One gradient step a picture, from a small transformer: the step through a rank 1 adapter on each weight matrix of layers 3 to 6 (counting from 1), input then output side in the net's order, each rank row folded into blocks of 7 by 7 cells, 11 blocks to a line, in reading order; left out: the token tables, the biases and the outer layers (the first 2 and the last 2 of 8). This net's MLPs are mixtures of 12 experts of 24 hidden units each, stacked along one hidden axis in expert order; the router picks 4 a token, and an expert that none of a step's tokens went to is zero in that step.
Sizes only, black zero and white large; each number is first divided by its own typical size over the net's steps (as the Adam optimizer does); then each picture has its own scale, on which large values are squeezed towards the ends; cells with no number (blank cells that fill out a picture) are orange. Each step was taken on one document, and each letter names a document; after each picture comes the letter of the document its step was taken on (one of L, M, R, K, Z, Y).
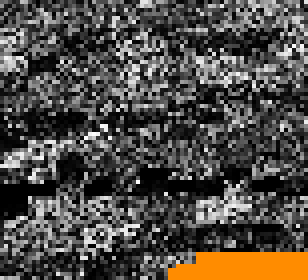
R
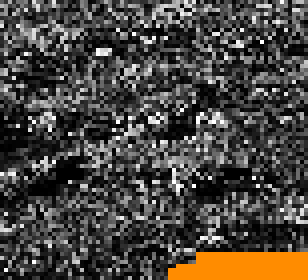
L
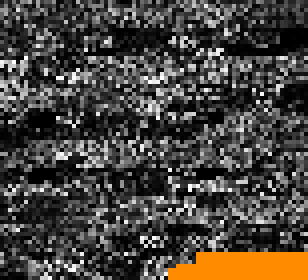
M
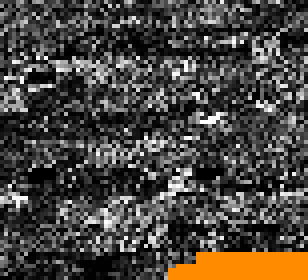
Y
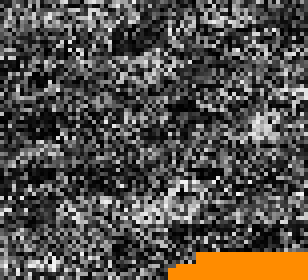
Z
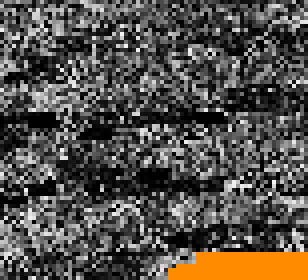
R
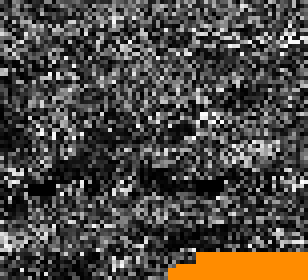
L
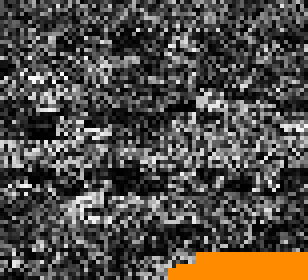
Z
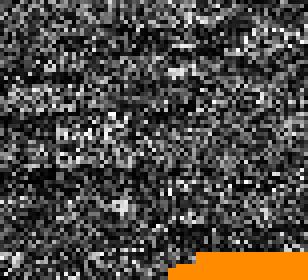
Y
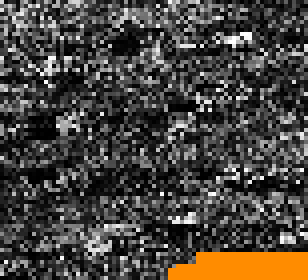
Y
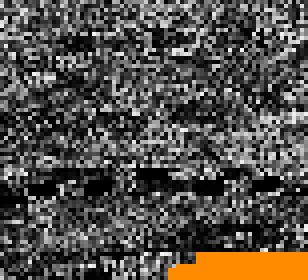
R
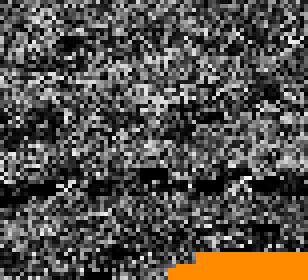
R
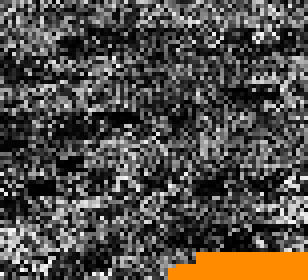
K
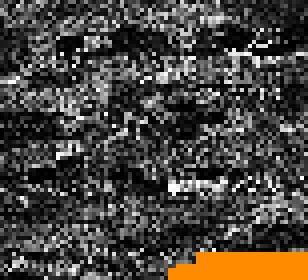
M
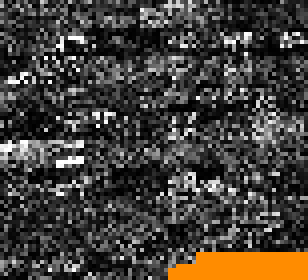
Y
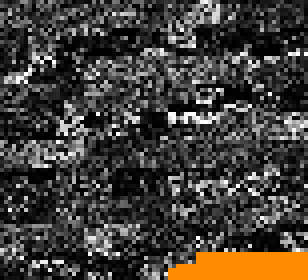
M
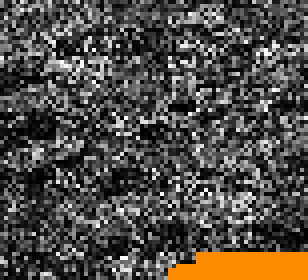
Y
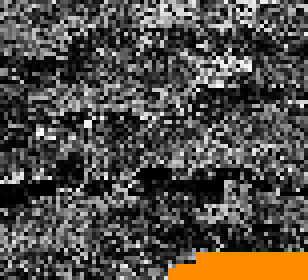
K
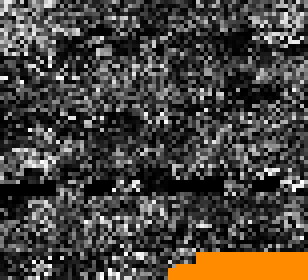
L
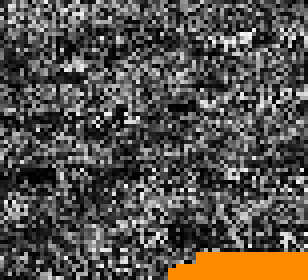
Z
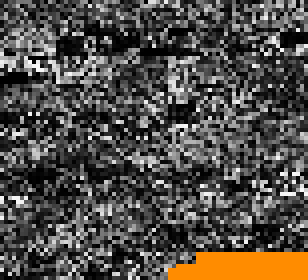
Z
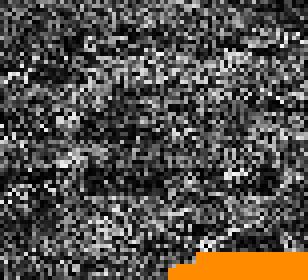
Z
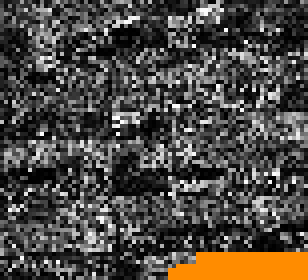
M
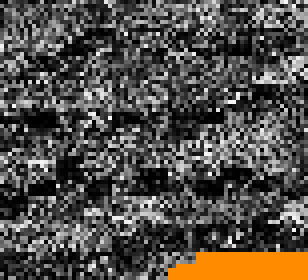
R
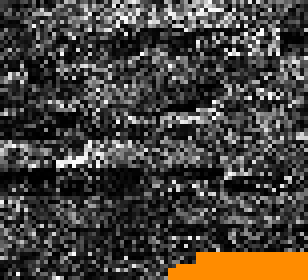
Y
